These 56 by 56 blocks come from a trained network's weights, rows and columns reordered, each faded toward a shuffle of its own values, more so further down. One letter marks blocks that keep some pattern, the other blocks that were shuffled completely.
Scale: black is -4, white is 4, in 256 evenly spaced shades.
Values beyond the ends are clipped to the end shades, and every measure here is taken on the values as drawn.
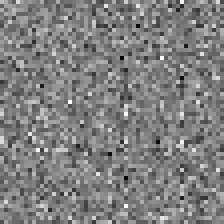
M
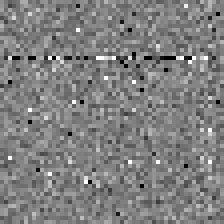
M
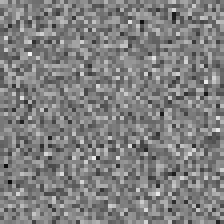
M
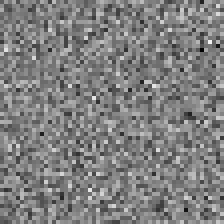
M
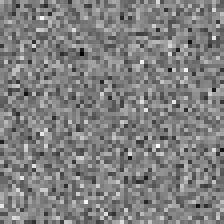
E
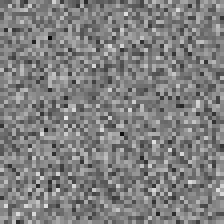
E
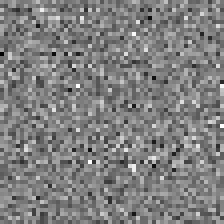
M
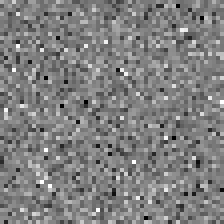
E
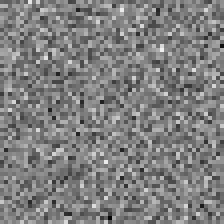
E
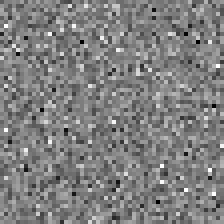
E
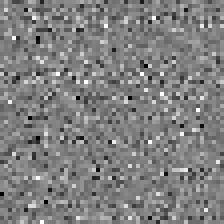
M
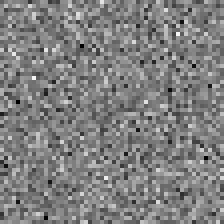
E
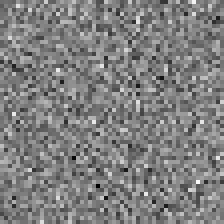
M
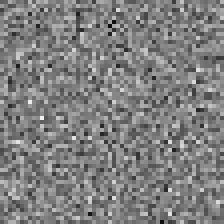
M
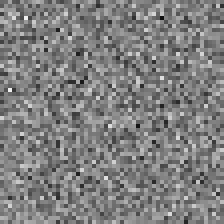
E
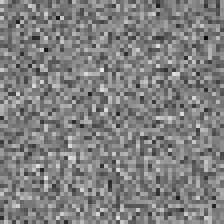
M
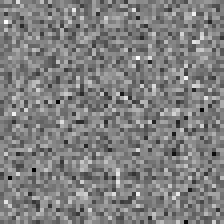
M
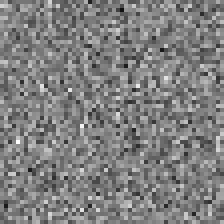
M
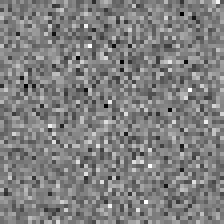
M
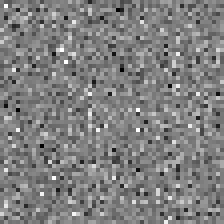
M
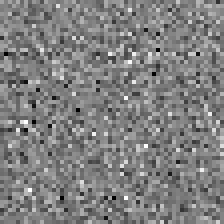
M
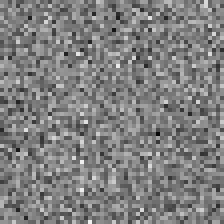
M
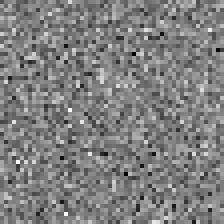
E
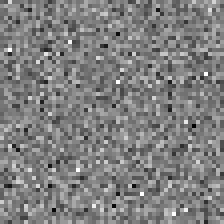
M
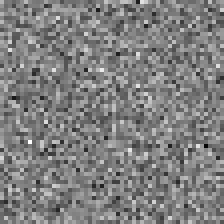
E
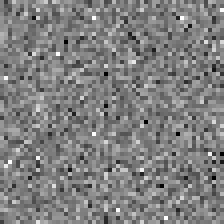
M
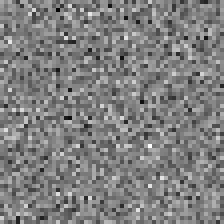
E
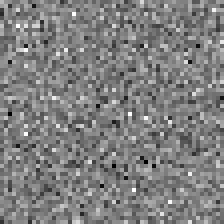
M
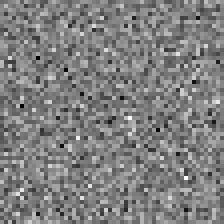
E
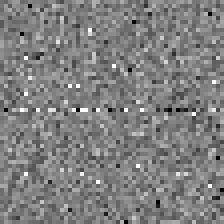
M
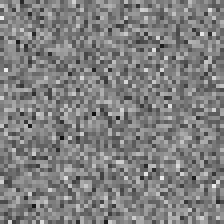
E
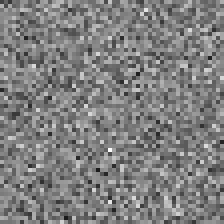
E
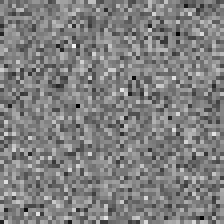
M
